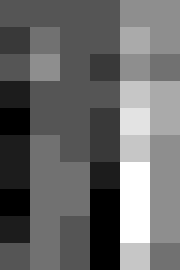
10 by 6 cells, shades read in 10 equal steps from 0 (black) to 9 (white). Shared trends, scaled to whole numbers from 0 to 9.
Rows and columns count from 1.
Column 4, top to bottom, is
3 3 2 3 2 2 1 0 0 0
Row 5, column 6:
6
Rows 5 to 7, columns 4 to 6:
2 8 6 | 2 7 5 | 1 9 5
